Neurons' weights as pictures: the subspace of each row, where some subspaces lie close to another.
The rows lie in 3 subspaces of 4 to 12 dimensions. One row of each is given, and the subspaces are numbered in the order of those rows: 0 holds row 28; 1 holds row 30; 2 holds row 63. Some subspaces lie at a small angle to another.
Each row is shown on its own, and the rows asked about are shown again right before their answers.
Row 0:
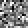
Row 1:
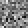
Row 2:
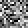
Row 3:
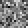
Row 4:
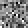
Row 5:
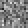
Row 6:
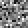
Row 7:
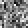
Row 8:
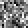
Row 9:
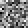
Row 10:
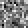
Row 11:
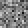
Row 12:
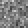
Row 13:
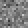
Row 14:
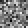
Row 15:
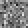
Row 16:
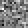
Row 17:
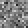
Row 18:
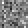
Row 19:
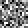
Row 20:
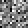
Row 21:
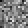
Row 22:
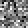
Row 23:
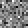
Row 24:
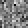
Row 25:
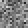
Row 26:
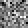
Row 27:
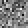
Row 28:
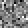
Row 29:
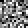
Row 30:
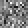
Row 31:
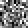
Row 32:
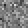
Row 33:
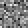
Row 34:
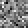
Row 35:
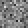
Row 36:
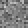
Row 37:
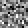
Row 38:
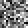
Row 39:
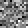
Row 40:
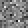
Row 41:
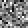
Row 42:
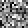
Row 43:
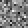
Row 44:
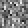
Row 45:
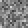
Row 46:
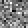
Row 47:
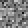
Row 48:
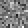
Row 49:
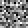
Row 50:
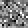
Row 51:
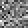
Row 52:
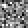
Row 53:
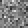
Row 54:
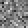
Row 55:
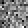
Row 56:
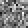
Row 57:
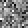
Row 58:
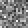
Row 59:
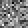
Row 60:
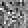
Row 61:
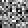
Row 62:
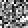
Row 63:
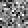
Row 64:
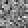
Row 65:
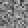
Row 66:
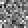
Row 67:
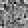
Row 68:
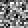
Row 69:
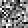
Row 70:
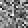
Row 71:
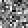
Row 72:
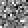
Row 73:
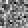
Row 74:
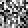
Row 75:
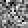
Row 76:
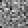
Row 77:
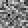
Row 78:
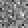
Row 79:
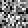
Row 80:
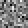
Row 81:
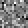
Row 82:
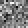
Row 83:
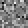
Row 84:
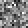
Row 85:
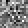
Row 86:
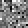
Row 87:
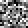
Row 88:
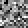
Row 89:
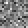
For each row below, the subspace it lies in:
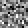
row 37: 2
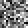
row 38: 2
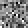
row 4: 2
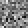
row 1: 2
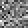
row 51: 1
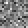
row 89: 0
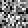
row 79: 2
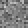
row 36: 1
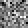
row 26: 2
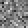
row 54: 0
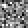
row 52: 2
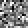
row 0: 1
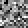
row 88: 2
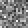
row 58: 1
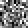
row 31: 2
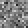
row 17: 0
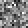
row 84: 2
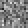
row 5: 1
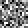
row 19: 1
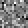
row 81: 0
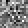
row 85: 1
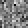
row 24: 0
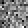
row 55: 2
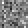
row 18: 1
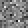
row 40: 1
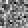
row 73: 0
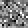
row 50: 2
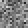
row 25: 2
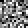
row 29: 2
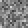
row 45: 1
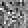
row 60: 2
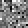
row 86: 1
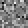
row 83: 0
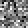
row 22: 2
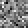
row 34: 0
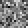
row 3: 2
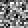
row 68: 2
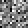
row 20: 1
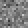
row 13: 2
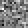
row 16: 1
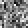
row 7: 0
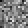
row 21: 2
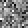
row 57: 2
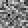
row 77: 1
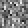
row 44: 1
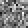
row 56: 2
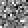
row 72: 1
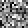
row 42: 2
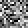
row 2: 1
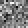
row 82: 1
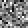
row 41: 0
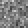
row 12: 2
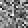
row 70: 2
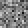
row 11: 2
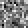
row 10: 0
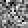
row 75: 1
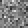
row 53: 2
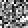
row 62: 1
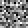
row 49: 2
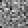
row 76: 2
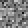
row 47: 2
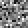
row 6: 2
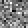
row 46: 0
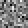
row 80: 1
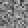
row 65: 2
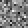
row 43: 2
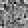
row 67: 0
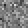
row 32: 2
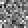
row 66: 2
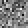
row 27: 2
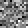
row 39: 1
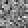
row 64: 0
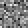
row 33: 2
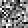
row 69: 2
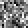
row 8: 0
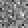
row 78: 2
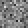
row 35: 1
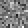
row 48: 2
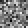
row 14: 2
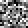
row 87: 2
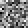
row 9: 2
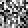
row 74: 1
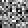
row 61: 2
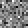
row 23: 1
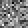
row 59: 1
